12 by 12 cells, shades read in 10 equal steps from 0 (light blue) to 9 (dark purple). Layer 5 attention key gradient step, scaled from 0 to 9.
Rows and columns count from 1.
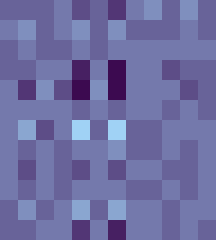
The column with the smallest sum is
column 9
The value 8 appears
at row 4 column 5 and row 12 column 7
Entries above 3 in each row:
10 9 12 12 10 12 9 11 12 12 9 12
